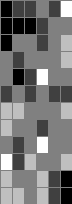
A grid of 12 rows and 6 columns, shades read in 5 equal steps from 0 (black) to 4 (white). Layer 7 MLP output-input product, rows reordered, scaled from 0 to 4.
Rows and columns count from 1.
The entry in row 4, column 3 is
2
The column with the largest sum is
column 4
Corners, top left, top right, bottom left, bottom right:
0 4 3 0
